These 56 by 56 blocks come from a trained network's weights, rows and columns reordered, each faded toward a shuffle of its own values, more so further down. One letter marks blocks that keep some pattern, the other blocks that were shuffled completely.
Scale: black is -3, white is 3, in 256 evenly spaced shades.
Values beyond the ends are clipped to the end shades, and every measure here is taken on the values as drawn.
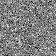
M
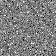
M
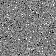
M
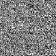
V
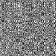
V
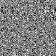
V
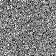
M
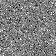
M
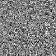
V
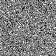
M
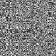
V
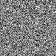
V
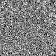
V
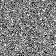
M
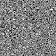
V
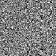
V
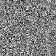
V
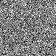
M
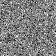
M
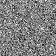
M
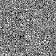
V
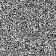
M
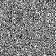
V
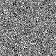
V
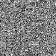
V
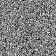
M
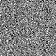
V
